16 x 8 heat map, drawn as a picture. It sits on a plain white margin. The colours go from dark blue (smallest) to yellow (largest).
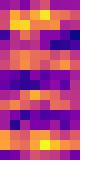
Stripes: horizontal, repeating 4 times. Grain: streaks across. Ninth with the lowest average: top right. Slope: none.
